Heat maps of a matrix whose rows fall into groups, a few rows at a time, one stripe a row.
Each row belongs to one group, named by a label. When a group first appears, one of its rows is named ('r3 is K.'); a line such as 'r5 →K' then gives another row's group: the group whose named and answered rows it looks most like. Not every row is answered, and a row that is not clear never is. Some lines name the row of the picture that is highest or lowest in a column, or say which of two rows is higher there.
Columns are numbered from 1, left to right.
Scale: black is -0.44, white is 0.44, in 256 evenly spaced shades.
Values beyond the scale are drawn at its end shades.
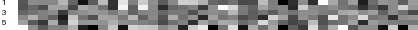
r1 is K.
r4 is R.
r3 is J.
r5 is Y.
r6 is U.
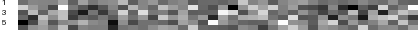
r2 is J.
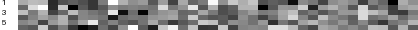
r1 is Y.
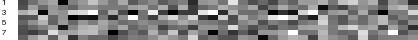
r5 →K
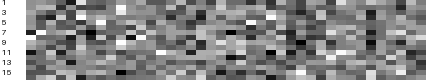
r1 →R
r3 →Y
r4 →Y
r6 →U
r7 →K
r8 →U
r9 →Y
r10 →Y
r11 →U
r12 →K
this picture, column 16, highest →15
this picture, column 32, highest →11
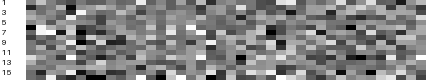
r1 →R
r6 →K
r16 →R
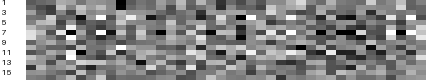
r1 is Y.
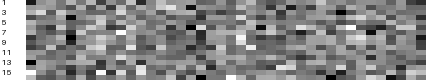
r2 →U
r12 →Y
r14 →R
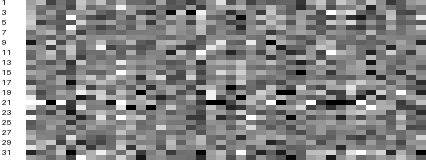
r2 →Y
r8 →Y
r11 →K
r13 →Y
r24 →U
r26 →U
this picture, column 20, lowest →21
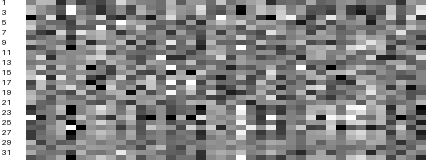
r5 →Y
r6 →U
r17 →K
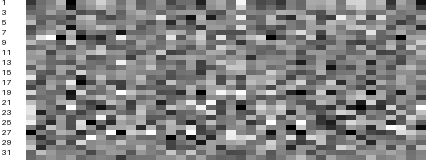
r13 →Y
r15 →Y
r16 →U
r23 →U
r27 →K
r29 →Y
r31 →K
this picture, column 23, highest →28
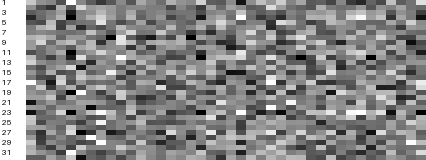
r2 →Y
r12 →Y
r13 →U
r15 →K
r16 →Y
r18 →R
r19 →R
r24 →U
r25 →U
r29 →U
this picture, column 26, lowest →23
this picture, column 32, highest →19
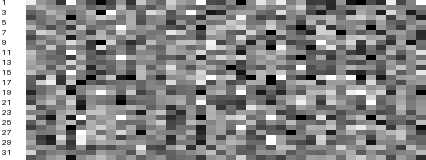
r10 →U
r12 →Y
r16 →U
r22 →U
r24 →Y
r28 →Y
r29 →Y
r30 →R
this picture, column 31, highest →16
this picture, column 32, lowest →7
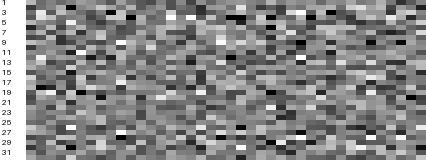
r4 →K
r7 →R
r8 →U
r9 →Y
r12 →K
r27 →Y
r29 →U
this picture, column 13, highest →10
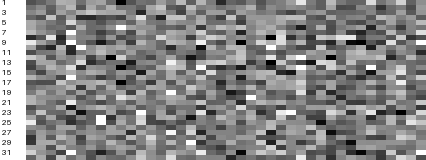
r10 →Y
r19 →K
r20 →U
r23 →R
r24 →U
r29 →K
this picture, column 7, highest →3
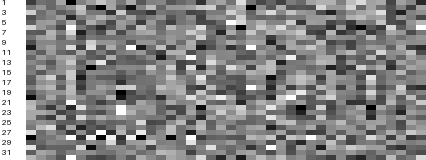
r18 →U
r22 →Y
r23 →Y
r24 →Y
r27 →U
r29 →K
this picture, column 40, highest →6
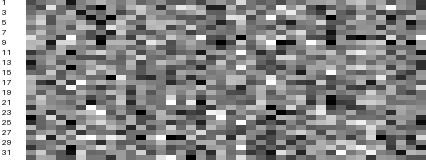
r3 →R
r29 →U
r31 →R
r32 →U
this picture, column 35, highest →31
